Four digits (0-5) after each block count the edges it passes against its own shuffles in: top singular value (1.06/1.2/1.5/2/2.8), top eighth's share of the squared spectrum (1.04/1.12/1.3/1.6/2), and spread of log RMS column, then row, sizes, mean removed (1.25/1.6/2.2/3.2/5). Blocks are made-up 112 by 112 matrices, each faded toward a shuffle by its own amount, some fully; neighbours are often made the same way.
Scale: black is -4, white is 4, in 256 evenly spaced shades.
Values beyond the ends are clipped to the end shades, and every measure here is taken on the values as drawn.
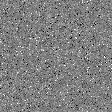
0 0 0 0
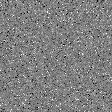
0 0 0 0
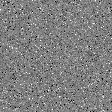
0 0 0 0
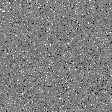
0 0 0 0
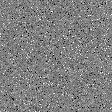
2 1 0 0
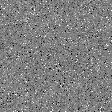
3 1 0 0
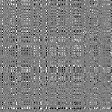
5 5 4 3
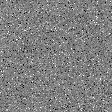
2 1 0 0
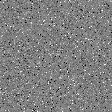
3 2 0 0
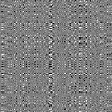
5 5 4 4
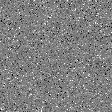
2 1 0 0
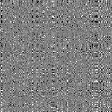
5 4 3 3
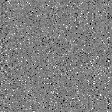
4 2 1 1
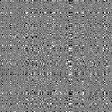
5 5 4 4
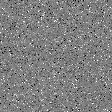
2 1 0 0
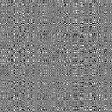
5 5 4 4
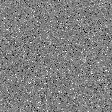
0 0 0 0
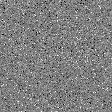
2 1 0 0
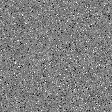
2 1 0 0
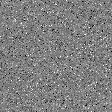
2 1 0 0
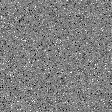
1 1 0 0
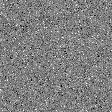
0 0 0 0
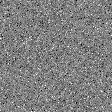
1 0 0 0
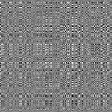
5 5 4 4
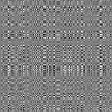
5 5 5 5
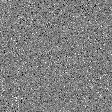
1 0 0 0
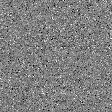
3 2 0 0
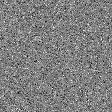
2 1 0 0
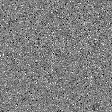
3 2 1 0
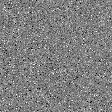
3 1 0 0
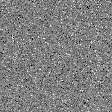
2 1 0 0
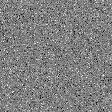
3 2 0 0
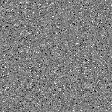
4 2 1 1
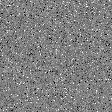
1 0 0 0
